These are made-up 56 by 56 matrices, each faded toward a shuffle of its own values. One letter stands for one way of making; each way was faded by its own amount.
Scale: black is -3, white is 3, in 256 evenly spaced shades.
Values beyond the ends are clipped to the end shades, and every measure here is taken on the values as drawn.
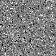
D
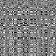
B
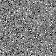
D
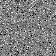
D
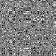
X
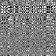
B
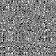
X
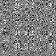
X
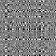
B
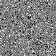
D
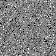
D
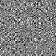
X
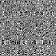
X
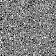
D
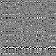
B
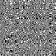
X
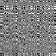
B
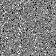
D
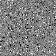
D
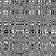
B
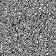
D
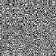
X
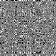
X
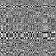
B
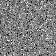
D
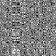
X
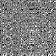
X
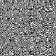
X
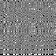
B
